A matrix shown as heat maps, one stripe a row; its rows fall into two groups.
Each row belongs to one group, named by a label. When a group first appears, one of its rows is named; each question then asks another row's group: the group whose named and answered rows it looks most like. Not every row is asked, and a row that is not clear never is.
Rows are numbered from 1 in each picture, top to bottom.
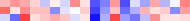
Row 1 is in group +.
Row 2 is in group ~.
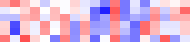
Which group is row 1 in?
+
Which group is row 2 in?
+
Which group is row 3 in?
+
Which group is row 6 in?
~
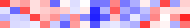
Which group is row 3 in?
+
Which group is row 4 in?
~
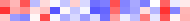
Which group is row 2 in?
~
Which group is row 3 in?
~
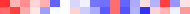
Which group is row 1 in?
~
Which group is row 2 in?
+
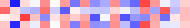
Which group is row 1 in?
~
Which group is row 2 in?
~
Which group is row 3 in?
+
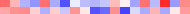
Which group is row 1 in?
~
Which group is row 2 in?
+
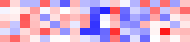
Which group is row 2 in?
+
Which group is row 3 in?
+
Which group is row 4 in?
~
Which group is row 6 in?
+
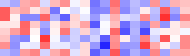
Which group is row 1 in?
+
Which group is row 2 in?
~
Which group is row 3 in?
~
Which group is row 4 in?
+
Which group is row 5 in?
+
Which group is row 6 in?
~
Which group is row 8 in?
+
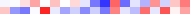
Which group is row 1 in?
+
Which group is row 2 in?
~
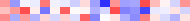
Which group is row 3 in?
~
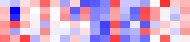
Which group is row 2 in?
~
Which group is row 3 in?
~
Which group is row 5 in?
~
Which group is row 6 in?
+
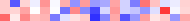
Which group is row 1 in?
~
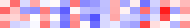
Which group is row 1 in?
+
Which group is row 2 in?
~
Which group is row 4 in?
~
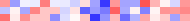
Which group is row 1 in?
~
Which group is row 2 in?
+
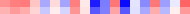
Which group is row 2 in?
+
